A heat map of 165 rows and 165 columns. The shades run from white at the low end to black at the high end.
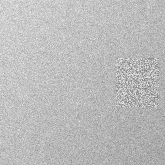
Stripes: none. Odd patch: rougher, in the middle right. Mirror symmetry: none. Grain: fine. Roughest part: middle right. Slope: up to the bottom right.
